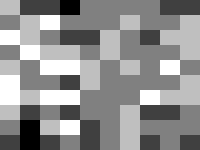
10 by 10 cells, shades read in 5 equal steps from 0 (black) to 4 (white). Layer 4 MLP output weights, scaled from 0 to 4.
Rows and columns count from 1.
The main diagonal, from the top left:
3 3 2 3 3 2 2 1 2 1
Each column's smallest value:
1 0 1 0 1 2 2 1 1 1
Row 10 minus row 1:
-2 -1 0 2 -1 0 1 -1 1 0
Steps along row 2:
up up down same same up down same up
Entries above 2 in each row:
1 4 5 5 6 3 7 2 3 1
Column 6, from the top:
2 2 3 3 2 2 2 2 2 2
